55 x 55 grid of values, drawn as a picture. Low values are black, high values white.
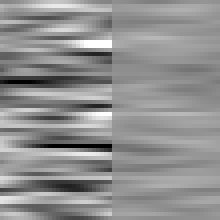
Grain: streaks across. Ninth with the lowest average: middle left. Seam: vertical, 50% of the way across, the right part calmer.
